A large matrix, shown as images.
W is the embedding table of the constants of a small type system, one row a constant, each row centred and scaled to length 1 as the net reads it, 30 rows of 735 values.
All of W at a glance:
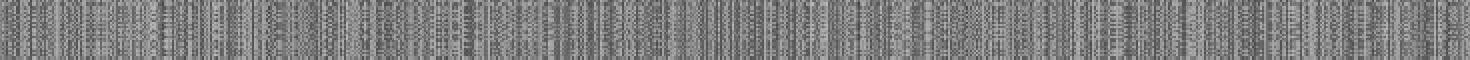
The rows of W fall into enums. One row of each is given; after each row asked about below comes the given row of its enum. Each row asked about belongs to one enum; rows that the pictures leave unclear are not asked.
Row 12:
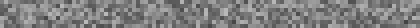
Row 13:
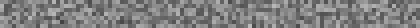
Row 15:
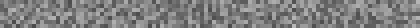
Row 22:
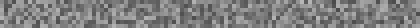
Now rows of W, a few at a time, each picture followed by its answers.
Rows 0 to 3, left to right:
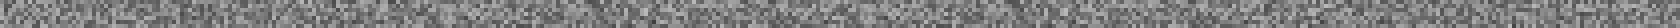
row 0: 22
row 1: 12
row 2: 12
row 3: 13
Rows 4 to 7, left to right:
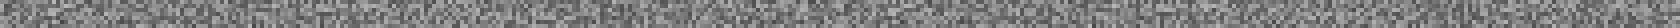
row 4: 13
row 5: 22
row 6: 13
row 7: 15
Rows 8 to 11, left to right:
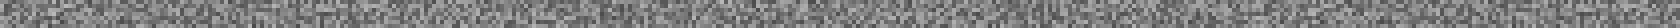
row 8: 13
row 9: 22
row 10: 15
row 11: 13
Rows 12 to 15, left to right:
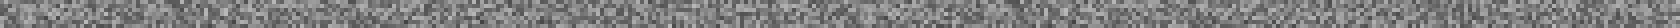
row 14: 12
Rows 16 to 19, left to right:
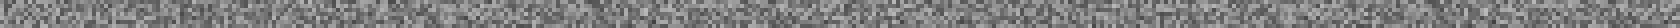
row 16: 22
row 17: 12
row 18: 13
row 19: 12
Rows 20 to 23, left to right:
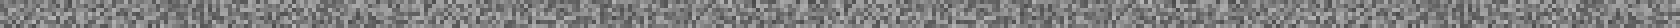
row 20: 15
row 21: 22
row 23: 15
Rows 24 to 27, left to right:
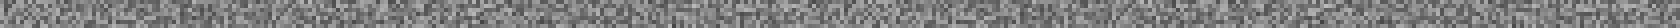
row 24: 22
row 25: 13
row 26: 22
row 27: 13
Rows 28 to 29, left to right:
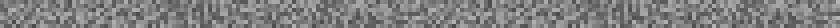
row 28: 15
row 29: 15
